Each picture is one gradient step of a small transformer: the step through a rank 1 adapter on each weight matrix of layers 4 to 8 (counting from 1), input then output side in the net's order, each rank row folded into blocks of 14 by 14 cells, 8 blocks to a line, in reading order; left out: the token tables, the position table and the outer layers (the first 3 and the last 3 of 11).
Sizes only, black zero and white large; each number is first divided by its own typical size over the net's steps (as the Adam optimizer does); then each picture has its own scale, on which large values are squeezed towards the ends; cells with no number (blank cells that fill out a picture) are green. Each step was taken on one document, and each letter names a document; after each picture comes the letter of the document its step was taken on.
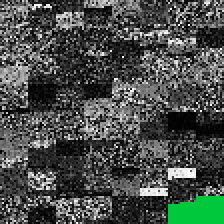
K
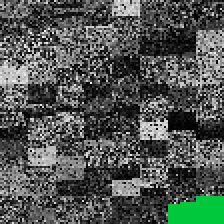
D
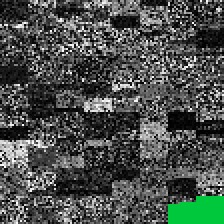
K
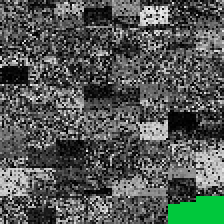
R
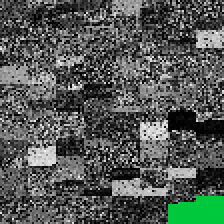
D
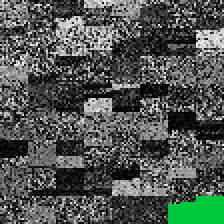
D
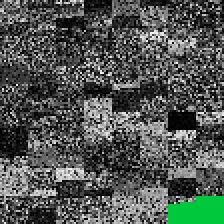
R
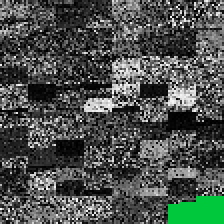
K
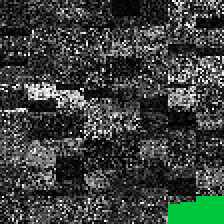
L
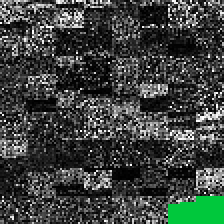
L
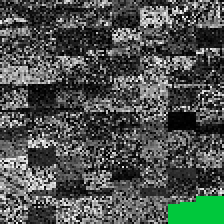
K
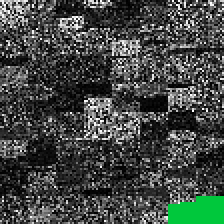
L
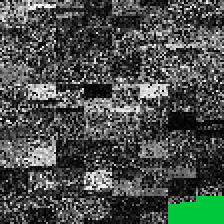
K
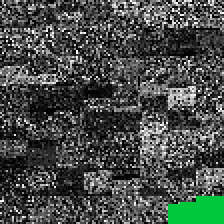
L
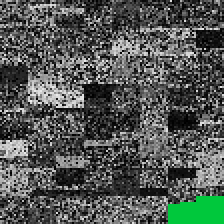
R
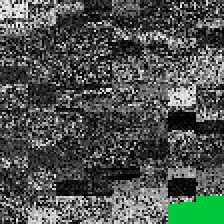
K
